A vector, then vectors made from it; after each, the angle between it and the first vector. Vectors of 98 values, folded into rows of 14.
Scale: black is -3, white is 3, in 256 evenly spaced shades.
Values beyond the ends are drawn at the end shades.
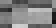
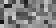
orthogonal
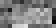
nearly parallel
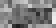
nearly opposite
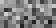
orthogonal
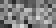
partly aligned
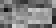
nearly parallel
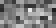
partly aligned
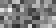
partly opposed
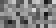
orthogonal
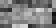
nearly parallel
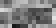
nearly opposite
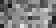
partly aligned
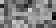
partly aligned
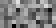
partly opposed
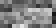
nearly parallel
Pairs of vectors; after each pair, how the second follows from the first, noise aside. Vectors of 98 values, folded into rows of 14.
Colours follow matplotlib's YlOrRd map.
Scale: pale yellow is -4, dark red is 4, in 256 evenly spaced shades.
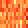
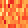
shuffled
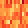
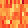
copied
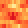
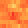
shrunk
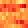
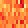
sign-scrambled
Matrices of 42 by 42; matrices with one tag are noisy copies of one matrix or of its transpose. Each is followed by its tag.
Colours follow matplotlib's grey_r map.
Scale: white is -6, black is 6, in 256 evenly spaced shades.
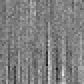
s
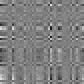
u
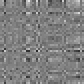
u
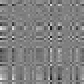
u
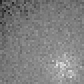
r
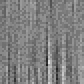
s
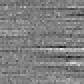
s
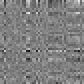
u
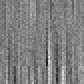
s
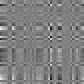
u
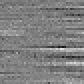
s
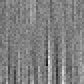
s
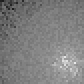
r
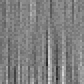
s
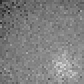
r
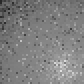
r
